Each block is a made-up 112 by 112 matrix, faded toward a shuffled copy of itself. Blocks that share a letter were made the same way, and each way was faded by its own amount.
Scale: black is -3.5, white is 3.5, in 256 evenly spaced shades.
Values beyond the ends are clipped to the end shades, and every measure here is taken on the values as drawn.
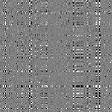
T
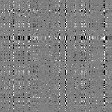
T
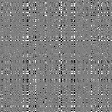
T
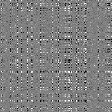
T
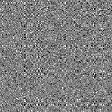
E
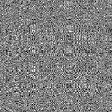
E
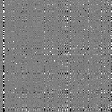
T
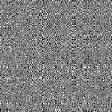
E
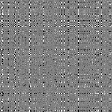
T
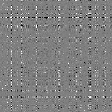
T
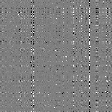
T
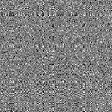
E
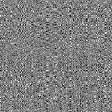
E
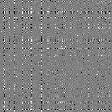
T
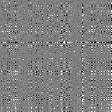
T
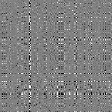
T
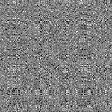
E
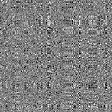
E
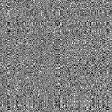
E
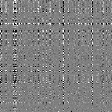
T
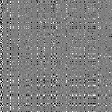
T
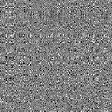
E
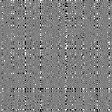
T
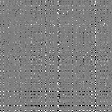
T
